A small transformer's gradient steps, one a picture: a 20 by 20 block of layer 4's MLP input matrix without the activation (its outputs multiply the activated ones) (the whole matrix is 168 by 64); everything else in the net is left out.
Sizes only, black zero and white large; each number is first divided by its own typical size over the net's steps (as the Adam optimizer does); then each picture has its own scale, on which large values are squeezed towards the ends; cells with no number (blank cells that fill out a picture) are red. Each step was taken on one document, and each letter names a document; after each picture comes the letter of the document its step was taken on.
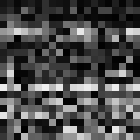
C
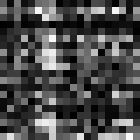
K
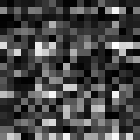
K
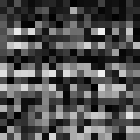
C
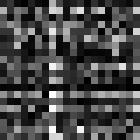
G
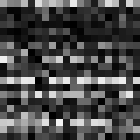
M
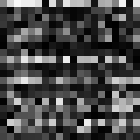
M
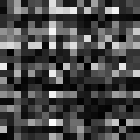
G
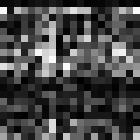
K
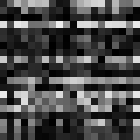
M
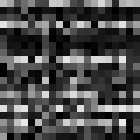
M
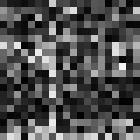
G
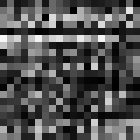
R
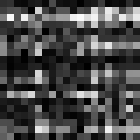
R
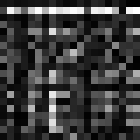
G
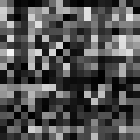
R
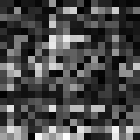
K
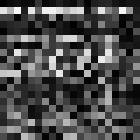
K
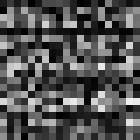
R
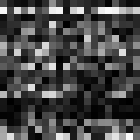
K
